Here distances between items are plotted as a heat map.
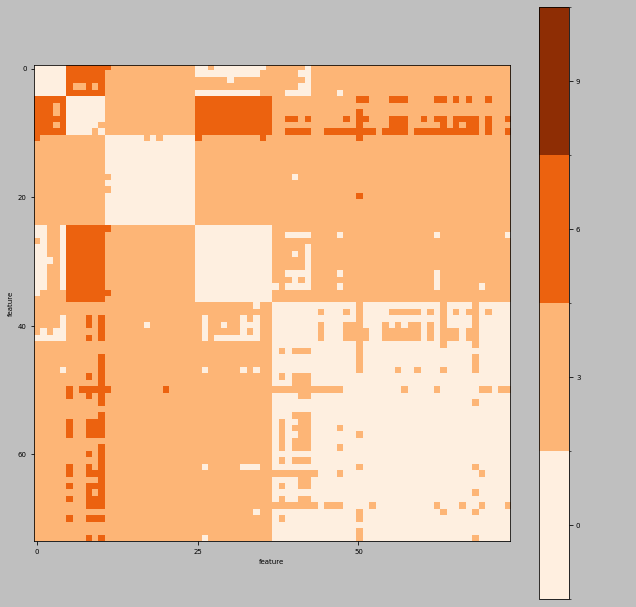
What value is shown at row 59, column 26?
3
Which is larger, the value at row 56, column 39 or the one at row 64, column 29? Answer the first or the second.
the second
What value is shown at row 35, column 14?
3
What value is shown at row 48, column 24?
3
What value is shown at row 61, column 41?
3
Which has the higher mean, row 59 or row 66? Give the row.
59
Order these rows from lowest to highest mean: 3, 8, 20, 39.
39, 20, 3, 8
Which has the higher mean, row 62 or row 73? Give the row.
73
